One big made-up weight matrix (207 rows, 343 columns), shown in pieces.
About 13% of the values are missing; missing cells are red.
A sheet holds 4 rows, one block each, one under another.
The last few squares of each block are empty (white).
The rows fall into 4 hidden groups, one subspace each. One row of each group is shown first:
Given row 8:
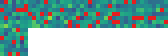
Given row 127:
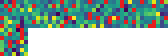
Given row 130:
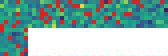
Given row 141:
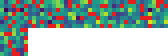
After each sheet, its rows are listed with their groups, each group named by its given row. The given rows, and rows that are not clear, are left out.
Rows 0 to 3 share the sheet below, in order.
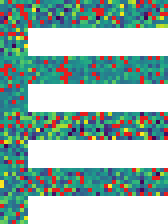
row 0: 141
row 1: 141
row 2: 141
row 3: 8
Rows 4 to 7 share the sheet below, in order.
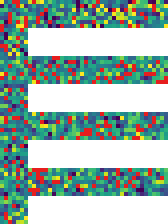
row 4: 127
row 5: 141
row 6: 8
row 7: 8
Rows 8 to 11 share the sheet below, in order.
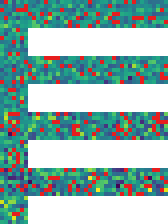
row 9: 130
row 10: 141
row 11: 141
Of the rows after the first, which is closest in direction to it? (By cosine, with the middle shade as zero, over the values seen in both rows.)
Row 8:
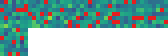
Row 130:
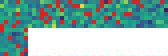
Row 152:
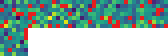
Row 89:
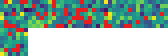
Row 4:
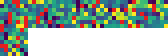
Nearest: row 152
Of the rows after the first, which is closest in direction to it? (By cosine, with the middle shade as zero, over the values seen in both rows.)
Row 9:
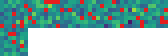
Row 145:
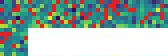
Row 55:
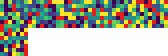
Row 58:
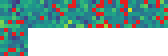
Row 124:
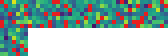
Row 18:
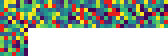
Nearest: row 124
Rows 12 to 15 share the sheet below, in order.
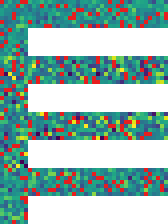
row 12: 127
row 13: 141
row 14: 127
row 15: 141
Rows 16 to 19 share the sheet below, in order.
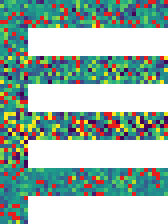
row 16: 127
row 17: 127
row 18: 141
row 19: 127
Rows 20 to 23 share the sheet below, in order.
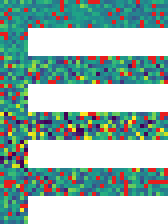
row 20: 130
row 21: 141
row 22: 141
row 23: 8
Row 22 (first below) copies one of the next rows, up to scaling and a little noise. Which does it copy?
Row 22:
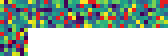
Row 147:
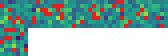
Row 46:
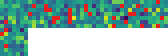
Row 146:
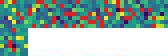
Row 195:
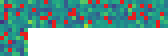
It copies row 195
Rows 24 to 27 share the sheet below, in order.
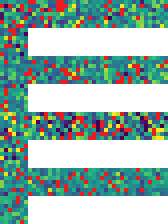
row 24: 8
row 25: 141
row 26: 141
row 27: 8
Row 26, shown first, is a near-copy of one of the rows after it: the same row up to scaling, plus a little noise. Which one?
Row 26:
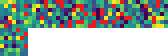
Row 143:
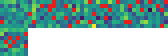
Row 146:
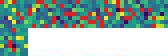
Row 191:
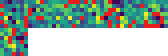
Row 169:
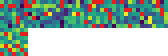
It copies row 146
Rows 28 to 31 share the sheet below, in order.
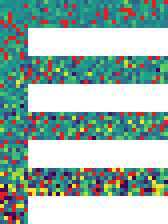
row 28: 130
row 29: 127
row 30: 141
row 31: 141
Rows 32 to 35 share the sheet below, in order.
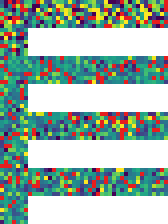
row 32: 141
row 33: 127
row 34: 127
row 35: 130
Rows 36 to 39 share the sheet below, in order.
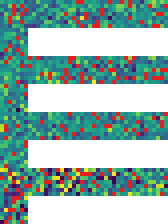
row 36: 8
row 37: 127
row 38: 8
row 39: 130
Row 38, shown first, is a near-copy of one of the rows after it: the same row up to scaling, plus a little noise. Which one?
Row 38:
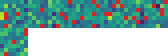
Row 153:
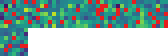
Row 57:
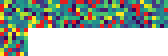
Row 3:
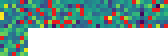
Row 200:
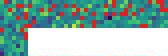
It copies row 3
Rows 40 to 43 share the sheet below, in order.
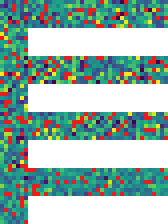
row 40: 141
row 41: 8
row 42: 127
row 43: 8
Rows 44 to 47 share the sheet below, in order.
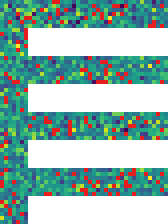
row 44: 8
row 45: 141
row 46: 141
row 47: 141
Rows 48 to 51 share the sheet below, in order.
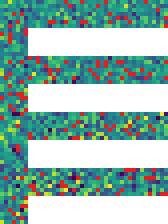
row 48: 127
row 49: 8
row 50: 130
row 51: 8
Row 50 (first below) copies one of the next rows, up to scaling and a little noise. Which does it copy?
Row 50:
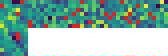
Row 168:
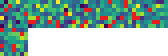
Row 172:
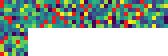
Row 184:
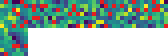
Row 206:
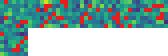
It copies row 184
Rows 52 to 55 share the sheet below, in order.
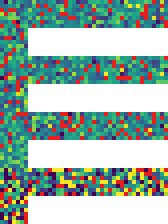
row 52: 130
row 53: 141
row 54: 141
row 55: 141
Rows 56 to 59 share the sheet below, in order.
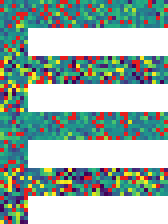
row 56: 127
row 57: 8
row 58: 130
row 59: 130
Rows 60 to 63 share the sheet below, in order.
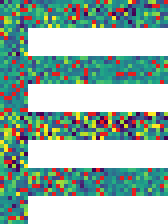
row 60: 127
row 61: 130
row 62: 127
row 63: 130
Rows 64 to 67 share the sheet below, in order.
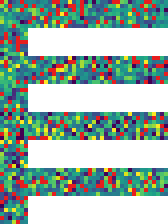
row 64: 130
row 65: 130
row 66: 127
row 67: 130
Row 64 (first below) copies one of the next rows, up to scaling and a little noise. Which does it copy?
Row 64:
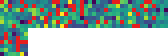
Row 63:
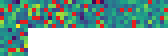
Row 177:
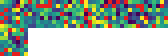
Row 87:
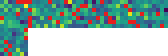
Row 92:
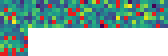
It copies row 87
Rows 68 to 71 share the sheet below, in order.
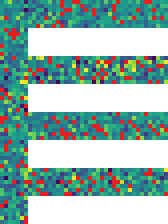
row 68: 8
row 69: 127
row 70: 141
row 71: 127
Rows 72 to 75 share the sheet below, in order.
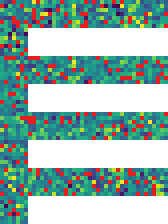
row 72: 8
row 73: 8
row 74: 141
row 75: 141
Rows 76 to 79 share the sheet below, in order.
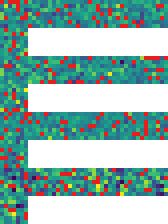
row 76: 8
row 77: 8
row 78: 127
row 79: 141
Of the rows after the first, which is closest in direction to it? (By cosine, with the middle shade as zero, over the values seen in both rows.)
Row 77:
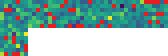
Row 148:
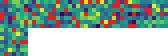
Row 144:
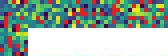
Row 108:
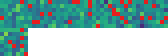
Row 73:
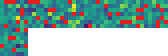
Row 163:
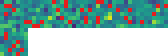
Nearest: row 163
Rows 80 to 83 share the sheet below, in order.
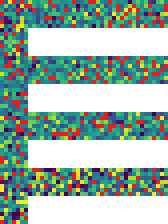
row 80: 127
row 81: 141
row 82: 8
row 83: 130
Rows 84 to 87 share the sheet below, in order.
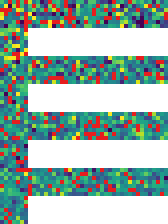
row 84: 8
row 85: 141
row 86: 8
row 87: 130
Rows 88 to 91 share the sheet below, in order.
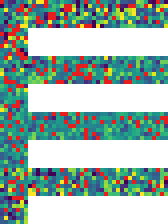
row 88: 127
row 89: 8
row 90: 141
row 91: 141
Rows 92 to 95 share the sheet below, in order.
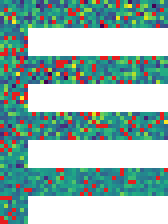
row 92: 130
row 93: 8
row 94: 130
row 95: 8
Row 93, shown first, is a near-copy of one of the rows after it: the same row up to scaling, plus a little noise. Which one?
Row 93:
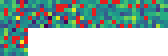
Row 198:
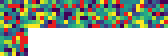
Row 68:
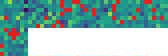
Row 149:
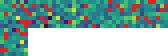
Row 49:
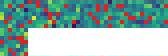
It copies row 149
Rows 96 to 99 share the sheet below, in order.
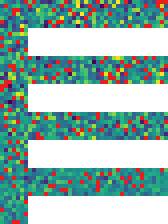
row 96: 130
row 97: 141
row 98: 141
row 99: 8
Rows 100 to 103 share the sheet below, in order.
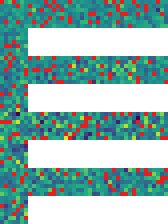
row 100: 141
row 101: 127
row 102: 130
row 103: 130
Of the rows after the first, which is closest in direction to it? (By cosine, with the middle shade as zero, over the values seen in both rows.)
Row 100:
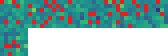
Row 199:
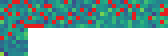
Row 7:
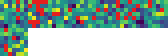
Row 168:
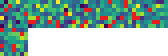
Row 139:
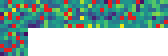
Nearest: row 199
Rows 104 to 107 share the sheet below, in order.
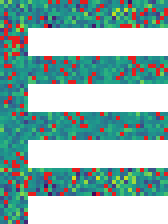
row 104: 127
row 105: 141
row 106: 8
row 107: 127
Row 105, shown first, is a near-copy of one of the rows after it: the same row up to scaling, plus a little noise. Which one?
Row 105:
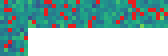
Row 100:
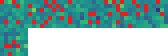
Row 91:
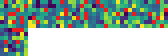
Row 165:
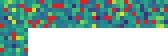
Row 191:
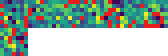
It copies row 91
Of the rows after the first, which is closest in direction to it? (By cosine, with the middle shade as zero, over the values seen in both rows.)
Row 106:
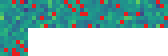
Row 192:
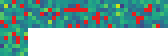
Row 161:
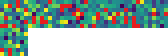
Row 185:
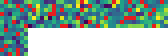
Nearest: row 192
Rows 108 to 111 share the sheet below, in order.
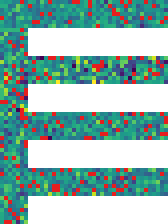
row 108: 130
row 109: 127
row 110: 127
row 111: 127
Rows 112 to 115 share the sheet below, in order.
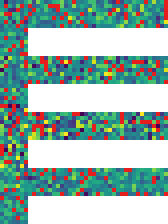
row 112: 141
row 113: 130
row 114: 8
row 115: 8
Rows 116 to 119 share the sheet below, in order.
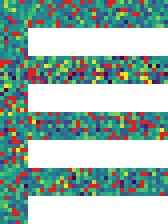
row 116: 141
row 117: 141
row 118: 141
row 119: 127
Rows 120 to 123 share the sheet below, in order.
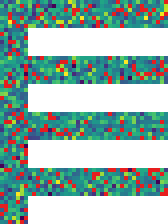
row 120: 141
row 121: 127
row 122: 8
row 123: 127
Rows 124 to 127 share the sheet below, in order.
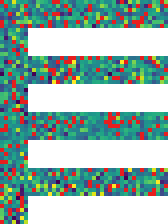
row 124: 130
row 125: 8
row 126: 8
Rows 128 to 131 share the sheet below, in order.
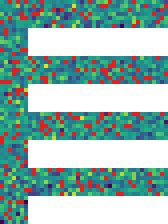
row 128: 8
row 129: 8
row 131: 8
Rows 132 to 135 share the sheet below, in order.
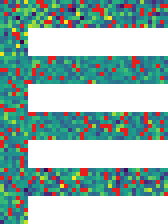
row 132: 8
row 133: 141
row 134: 141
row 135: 130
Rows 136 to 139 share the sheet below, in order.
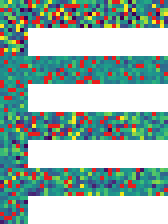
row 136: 127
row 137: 127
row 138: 8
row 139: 8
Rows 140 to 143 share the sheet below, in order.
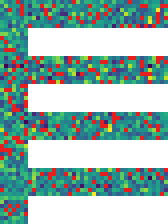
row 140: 141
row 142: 8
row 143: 141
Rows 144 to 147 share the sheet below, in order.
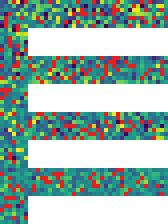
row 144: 130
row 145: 8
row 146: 141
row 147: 141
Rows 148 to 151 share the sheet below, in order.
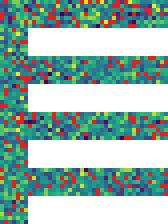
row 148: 130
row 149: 8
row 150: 8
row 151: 130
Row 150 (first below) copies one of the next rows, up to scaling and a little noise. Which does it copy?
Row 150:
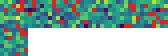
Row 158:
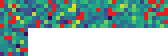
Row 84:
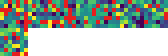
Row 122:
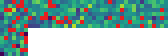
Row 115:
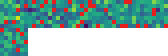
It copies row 115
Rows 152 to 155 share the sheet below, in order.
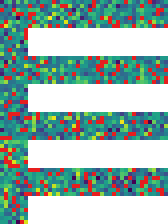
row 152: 8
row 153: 8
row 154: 141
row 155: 127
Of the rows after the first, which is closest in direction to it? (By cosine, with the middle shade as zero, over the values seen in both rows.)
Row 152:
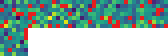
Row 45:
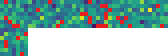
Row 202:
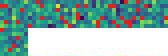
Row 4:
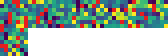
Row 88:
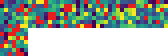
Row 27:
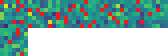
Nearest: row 202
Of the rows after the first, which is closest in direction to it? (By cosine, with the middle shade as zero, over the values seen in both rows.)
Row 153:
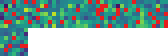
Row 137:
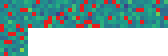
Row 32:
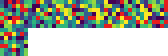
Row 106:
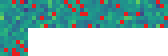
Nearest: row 32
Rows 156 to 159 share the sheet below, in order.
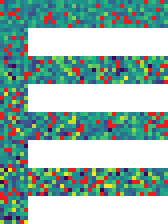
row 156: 141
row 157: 141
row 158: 8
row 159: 130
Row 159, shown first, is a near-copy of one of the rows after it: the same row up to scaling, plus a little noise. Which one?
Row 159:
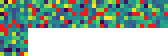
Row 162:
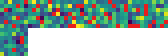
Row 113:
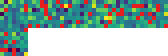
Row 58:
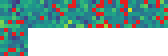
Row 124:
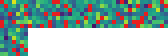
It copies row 113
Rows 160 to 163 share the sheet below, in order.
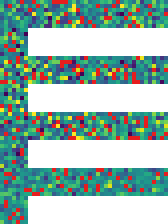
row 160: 8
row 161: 8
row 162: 130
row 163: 8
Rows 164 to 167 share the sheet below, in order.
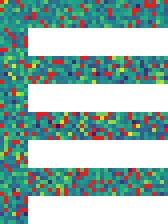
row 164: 130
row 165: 141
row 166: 130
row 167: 141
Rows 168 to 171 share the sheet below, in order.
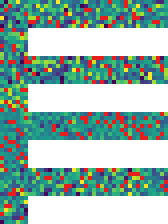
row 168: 130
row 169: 141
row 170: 127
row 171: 130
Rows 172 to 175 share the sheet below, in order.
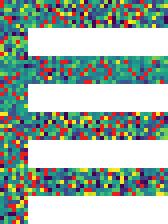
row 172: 130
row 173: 8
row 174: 130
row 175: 141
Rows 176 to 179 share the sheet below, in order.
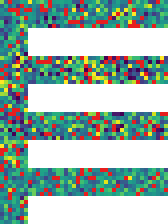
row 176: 127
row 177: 130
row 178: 141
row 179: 141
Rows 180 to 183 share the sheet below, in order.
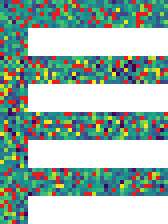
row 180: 141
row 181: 127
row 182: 141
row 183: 141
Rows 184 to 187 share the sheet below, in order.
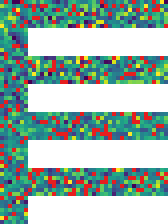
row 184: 130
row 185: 130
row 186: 130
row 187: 130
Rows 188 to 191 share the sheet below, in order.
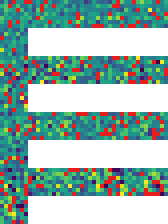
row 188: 141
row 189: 8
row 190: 141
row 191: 141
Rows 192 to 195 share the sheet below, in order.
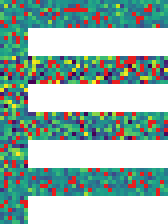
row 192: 8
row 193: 141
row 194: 130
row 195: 141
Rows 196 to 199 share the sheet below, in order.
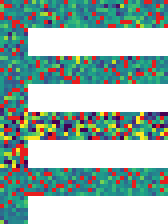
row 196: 8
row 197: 130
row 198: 8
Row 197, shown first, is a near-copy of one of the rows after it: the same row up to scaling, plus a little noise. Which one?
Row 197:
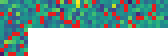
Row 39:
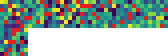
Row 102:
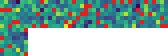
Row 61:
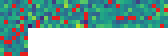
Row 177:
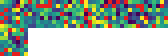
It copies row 39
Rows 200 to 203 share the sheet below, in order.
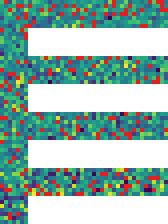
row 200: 8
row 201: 127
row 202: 130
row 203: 141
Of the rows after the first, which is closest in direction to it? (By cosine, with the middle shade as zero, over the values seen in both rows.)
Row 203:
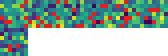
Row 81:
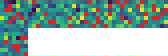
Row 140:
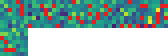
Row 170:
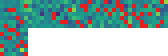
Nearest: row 81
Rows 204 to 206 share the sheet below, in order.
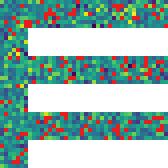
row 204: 127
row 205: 141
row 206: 130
